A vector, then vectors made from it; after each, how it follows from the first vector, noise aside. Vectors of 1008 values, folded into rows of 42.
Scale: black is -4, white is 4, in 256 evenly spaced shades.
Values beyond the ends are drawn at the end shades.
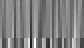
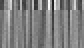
reversed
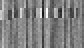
wrapped around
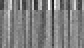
reversed
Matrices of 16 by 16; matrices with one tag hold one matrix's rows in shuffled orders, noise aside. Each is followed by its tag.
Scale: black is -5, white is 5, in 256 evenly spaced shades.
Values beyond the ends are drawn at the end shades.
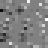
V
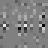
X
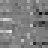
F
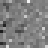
V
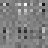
X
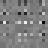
X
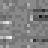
F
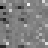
V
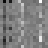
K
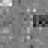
F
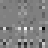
X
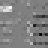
F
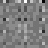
X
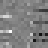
F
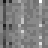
K
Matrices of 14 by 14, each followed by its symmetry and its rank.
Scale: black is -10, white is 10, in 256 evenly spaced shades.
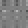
neither, rank one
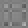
symmetric, rank one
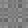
symmetric, rank one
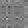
neither, rank two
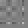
symmetric, rank one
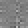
neither, rank two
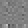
neither, rank two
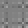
symmetric, rank one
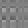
neither, rank one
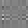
neither, rank one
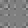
symmetric, rank one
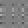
neither, rank one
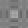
symmetric, rank one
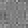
neither, rank two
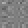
neither, rank two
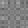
symmetric, rank one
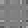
symmetric, rank one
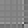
symmetric, rank one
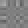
symmetric, rank one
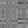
neither, rank two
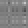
neither, rank one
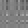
neither, rank one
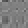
neither, rank two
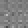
neither, rank two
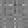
neither, rank two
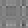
neither, rank one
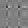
neither, rank one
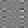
neither, rank one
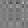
neither, rank one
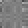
neither, rank two
